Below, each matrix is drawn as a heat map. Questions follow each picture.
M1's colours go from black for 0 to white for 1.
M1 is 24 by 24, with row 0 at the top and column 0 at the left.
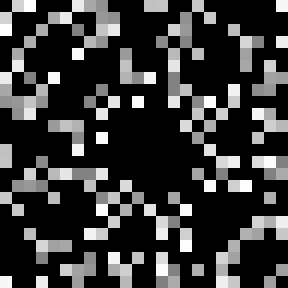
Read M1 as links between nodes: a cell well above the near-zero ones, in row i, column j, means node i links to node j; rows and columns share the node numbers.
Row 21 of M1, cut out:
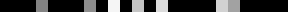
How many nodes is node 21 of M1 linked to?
7
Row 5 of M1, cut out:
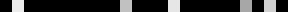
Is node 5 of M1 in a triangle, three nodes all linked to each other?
yes
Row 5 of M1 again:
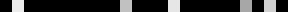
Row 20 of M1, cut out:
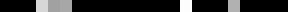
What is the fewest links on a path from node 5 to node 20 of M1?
1
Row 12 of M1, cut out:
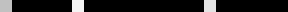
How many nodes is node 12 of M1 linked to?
3
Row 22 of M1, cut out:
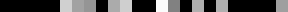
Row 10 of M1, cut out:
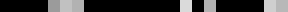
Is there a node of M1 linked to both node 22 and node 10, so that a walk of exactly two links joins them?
yes
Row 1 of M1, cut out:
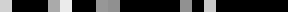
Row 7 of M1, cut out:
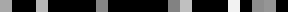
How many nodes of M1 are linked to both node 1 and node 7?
3
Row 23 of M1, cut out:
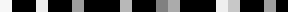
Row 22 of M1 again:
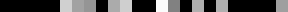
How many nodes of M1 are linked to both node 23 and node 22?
5
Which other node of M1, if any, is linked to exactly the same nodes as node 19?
node 3
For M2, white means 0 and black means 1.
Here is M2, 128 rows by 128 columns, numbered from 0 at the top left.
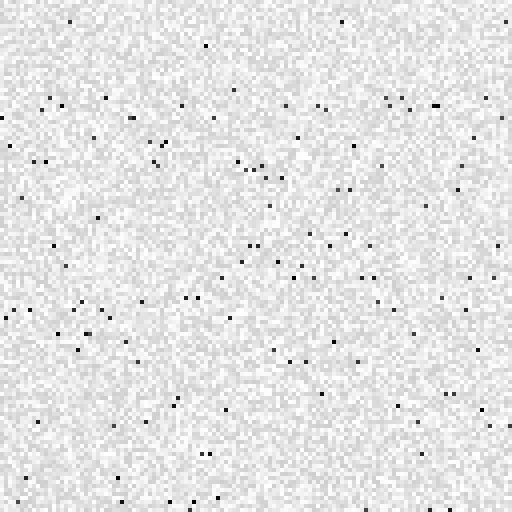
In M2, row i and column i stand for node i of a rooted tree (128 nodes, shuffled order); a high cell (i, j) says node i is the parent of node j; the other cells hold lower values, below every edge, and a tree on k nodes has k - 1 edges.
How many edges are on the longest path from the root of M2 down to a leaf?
42
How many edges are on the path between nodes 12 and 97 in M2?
3
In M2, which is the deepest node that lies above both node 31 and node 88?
85
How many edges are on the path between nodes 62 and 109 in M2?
6
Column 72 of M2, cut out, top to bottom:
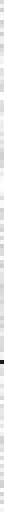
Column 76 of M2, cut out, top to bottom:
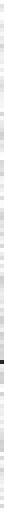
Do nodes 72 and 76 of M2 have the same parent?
yes
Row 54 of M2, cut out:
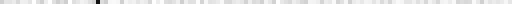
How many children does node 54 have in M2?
1
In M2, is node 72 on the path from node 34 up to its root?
no
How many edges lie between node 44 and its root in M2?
2
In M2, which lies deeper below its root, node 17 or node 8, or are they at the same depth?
node 8
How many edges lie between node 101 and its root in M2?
0
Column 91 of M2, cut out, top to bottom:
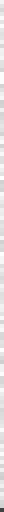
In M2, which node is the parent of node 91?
127
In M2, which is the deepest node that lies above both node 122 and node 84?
106
